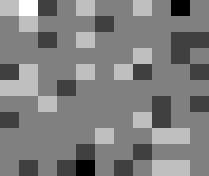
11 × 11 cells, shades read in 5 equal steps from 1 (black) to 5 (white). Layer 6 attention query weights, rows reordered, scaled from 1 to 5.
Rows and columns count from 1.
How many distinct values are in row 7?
3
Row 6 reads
4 4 3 2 3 3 3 3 3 3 3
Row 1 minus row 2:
1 1 -1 0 1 1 0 1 0 -2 0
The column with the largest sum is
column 2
